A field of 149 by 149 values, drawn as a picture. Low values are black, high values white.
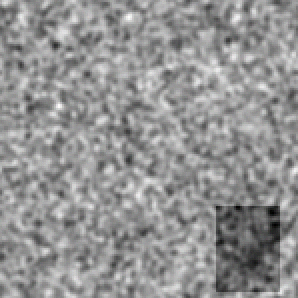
Average level on the scale: 60%. Ninth with the lowest average: bottom right. Stripes: none. Grain: blotchy. Odd patch: lower, in the bottom right.
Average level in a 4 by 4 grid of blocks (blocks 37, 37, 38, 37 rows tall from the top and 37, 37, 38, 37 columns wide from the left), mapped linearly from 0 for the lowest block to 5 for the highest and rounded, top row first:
4444
4454
4542
4440
